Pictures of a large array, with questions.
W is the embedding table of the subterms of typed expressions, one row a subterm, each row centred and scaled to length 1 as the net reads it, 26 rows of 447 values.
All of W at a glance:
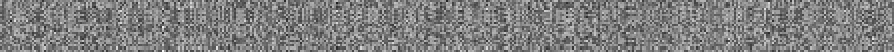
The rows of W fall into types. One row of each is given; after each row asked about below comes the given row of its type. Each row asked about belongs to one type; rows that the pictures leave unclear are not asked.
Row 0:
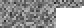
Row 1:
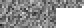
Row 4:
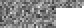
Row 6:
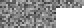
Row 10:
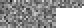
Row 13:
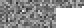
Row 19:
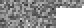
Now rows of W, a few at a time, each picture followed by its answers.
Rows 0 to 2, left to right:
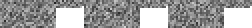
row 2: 1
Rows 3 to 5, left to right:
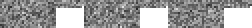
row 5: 6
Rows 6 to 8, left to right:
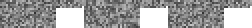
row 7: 4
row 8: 6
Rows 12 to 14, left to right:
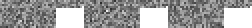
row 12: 0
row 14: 4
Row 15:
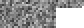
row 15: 4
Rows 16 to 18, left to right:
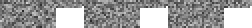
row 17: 6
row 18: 6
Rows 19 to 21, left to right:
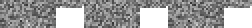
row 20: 1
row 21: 19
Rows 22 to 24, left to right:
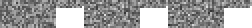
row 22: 4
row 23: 10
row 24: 10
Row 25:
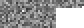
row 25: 13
